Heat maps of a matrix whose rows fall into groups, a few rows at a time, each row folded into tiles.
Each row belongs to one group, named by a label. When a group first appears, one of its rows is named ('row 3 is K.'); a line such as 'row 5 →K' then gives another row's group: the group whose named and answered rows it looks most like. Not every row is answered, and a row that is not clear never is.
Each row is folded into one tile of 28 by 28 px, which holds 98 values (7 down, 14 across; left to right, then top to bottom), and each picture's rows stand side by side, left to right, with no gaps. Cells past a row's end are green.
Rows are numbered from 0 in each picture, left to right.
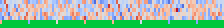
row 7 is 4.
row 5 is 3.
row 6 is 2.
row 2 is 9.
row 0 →2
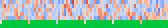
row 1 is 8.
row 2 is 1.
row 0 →9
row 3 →9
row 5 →3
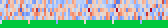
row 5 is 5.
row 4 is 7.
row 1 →7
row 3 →7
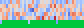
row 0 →4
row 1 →5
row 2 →4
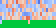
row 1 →3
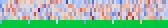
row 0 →1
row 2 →3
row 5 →8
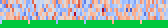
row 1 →2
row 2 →1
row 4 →3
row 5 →8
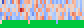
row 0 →2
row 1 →8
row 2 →4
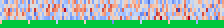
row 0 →7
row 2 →2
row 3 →2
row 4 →5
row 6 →7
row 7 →5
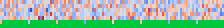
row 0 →8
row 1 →5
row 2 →8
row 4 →9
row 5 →7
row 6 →4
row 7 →1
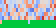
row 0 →2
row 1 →5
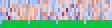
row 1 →4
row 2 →5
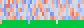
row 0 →8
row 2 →9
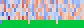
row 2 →3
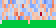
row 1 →3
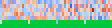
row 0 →9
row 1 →3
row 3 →2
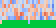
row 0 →9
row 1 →4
